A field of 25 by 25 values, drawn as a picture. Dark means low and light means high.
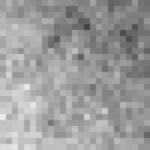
Odd rows or columns: none. Stripes: none. Slope: up to the bottom left. Ninth with the lowest average: top right. Histogram: bell-shaped. Average level on the scale: 60%. Mirror symmetry: none. Ninth with the highest average: bottom left.
